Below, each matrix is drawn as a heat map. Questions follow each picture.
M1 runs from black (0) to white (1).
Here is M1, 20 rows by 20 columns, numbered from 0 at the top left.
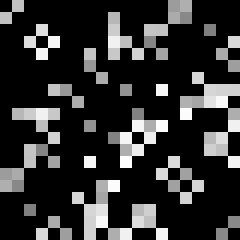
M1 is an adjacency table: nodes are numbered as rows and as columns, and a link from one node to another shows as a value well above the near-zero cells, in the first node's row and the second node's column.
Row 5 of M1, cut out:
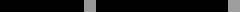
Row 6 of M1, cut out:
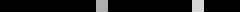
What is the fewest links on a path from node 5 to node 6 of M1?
4
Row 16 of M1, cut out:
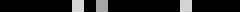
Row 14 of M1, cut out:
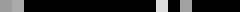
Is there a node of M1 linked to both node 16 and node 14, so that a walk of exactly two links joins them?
yes
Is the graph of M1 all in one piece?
yes
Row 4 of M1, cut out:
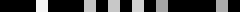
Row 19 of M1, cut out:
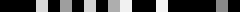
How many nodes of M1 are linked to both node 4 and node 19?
5
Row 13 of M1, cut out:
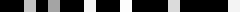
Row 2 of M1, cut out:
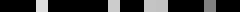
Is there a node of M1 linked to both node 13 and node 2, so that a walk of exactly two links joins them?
no
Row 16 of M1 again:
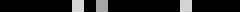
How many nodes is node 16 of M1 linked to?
3
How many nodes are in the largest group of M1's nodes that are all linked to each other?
4
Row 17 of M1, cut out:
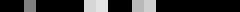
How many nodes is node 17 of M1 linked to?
5
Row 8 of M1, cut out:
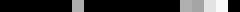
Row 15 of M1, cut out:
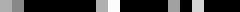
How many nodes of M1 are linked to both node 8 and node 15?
1
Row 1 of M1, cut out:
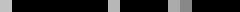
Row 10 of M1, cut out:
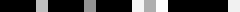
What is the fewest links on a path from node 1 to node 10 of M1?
3
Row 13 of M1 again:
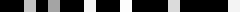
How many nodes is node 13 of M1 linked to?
6
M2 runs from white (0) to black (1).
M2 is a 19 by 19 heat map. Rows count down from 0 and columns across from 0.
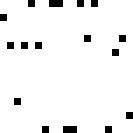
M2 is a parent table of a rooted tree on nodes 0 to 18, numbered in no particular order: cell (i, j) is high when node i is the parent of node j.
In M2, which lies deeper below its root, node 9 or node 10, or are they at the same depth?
the same depth
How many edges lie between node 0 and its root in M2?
2
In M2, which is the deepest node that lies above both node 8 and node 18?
0
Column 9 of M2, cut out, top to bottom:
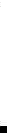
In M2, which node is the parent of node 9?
18
